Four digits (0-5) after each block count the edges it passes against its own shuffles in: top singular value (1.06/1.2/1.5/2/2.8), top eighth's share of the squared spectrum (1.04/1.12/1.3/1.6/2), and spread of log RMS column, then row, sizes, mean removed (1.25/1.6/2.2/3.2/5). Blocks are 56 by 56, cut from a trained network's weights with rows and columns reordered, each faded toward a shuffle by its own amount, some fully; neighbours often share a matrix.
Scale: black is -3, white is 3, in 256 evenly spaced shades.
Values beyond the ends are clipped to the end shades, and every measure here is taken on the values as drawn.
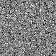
0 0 0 0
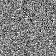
2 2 0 0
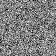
1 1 0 0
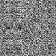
3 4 2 1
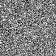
0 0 0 0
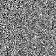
2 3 1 1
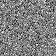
0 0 0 0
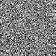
3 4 2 1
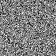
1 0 0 0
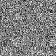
3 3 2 0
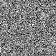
1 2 0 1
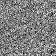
1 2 1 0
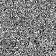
1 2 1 0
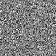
3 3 1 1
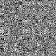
3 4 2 1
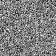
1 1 0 0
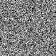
2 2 0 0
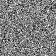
1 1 0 0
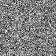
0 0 0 1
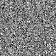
2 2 1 0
